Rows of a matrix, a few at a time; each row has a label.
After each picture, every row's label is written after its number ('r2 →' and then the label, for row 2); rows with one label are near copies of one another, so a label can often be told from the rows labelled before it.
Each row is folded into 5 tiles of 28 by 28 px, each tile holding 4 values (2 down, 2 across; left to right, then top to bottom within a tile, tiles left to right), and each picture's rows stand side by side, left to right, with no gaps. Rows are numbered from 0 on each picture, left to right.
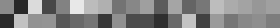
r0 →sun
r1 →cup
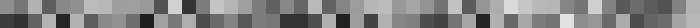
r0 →cup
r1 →sun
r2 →cup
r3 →cup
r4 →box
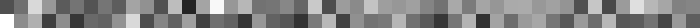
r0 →box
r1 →sun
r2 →cup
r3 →cup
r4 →sun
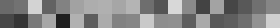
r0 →cup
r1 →box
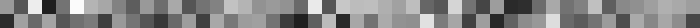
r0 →sun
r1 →cup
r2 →cup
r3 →box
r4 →cup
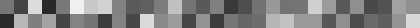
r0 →sun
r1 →box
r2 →box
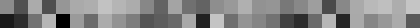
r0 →cup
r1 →cup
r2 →cup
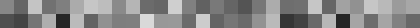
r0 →cup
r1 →box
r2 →cup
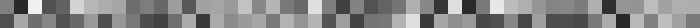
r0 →sun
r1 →cup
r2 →box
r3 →sun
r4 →cup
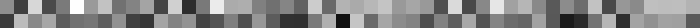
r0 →sun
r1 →sun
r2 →cup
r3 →sun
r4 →cup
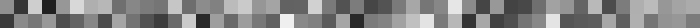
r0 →sun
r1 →cup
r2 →box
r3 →box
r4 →cup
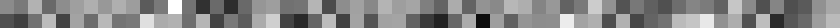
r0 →cup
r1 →box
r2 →cup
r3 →cup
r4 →box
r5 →box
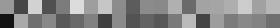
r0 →sun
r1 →cup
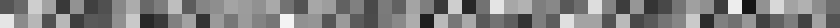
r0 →box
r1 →cup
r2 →box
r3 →sun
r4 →box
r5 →sun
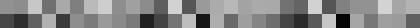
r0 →cup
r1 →cup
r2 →cup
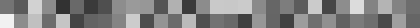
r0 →box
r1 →sun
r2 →sun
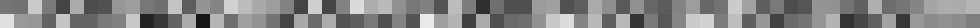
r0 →box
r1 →cup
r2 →sun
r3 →box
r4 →box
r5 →box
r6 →cup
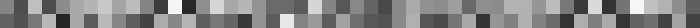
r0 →cup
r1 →sun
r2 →box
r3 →cup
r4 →sun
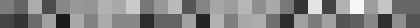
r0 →cup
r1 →cup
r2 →sun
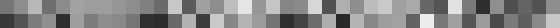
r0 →cup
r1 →cup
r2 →cup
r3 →box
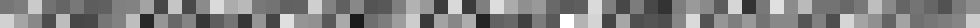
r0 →box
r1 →sun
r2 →box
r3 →sun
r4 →box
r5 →sun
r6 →box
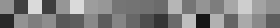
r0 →sun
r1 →cup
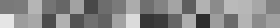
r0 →box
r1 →cup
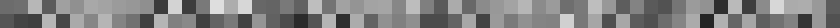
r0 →cup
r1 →sun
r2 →cup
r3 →cup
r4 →box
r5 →sun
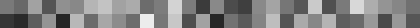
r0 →cup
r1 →box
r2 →sun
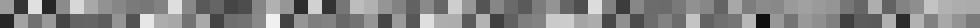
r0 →sun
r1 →box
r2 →sun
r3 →box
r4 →box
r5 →cup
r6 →cup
